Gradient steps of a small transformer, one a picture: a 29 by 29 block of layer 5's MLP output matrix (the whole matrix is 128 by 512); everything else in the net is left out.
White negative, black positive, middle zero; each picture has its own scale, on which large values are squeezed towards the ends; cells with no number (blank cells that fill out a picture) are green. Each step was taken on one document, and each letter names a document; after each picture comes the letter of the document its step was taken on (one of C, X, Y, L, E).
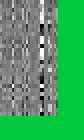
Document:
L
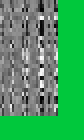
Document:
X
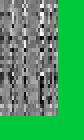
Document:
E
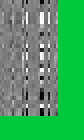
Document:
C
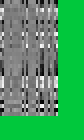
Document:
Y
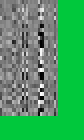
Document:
C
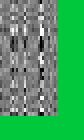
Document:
L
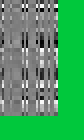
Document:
Y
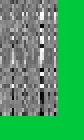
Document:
L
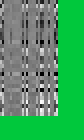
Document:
Y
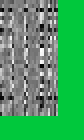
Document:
L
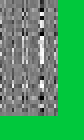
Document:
C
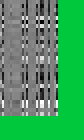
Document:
Y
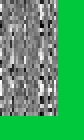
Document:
L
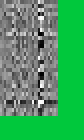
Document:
C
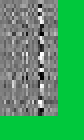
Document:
C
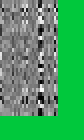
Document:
E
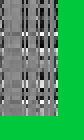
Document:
Y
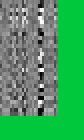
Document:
C
